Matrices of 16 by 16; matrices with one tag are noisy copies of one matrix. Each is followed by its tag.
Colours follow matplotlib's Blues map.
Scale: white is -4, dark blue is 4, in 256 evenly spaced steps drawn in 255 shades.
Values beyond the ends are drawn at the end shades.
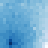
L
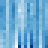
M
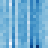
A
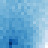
L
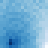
L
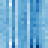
A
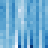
M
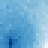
L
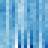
M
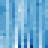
M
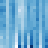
M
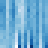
M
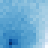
L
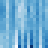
M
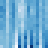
M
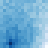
L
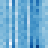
A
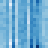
A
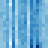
A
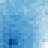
L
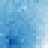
L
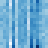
A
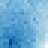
L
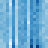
A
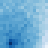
L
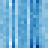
A
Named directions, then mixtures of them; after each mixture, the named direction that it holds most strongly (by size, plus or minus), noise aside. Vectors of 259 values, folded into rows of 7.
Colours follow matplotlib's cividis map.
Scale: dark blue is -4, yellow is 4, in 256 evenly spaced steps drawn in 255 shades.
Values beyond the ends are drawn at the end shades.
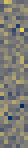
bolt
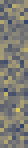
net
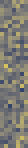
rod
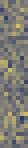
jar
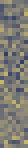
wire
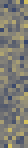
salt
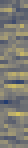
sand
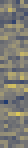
sand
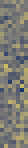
rod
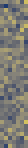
salt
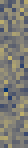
net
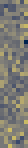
salt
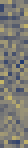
wire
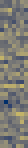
sand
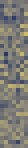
wire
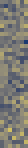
salt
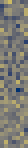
wire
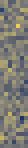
jar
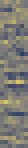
sand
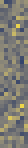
bolt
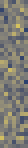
jar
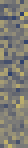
wire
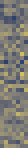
wire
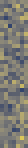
rod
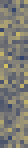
rod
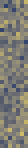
salt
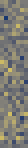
jar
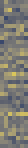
sand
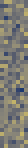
wire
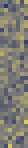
salt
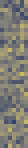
salt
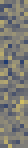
net
